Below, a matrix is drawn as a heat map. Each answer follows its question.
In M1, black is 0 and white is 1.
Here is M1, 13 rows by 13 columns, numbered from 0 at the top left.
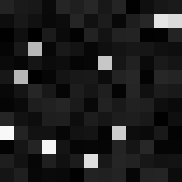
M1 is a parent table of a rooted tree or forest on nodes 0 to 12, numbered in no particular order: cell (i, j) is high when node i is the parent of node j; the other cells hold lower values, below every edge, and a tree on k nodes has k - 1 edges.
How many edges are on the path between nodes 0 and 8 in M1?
2
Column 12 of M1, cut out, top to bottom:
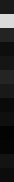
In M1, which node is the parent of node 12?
1
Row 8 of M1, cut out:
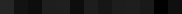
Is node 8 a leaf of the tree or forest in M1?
yes
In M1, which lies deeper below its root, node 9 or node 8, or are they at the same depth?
node 8
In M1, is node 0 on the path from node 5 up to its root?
no
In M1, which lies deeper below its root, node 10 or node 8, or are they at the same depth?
node 8
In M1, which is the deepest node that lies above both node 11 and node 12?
1
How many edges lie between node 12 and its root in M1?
2
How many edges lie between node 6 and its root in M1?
3
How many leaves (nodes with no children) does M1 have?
6
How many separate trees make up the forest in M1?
4
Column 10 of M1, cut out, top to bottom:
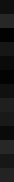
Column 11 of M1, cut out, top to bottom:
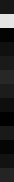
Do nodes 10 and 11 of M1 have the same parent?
no
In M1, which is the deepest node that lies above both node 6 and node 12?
1
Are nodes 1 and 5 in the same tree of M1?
yes
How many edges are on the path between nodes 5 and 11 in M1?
2
